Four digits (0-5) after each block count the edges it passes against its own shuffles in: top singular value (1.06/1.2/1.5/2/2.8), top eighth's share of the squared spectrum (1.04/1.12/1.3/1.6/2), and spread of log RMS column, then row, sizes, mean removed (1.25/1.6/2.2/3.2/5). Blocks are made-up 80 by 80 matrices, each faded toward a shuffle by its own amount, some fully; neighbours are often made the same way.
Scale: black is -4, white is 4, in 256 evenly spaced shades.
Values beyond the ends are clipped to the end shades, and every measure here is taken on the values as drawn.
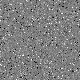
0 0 0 0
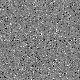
1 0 0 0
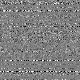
3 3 0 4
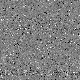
1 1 0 1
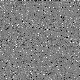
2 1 0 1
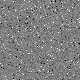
0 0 0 0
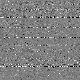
3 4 0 3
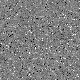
0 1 0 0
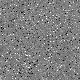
0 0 0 0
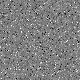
0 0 0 0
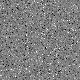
0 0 0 0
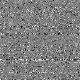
2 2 0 3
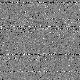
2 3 0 3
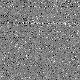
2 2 0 2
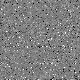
1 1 0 1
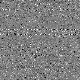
2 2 0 2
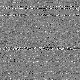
2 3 0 3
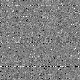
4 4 1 2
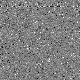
2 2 0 1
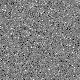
0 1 0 0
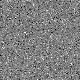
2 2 0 0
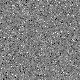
1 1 0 0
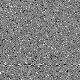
3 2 0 1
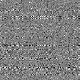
4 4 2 3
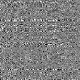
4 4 2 3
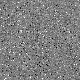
2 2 0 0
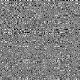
3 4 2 3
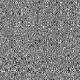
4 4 2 3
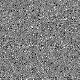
3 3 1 2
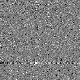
3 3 0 2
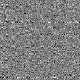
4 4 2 3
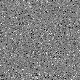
2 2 0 1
